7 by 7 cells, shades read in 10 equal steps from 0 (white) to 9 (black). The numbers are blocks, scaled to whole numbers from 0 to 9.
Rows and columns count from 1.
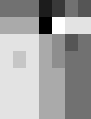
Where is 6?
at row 1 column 7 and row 3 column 6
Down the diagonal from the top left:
5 3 1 3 3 5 5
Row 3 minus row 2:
-2 -2 -2 -6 4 5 4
